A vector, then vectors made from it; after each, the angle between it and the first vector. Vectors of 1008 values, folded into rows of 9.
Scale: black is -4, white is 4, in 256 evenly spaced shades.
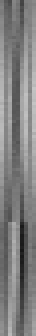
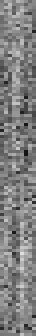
partly opposed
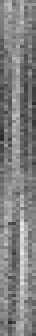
nearly opposite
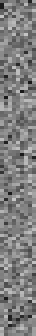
orthogonal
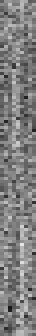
partly opposed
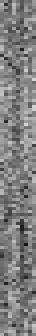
partly aligned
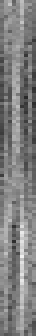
nearly opposite
